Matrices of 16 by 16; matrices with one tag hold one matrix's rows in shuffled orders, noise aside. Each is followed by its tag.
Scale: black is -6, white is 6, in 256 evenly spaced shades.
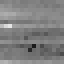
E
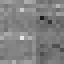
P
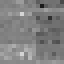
P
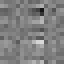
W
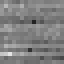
E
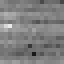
E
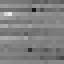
E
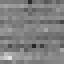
E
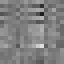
W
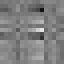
W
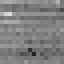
E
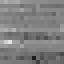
E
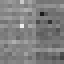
P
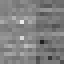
P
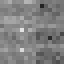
P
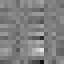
W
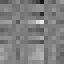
W
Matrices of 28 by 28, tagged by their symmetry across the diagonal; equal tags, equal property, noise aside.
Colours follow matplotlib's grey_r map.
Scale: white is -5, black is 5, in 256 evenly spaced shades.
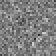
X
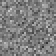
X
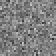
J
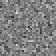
J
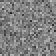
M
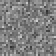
X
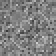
X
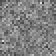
X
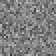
M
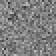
M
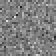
J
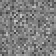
X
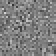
J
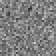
M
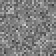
X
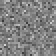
M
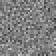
J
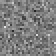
M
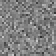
J
